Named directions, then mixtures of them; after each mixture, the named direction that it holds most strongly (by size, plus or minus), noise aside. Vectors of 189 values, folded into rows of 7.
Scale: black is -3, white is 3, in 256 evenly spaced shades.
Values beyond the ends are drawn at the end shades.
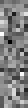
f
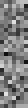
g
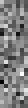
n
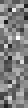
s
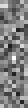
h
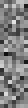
g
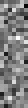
s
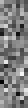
n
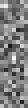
h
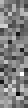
n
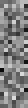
g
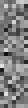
g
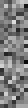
g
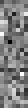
f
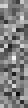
h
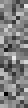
g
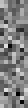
h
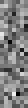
f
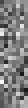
n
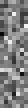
f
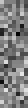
n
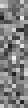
h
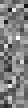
s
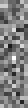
h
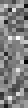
s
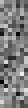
n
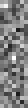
h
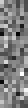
n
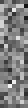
s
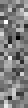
s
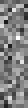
s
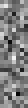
h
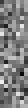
n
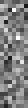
s
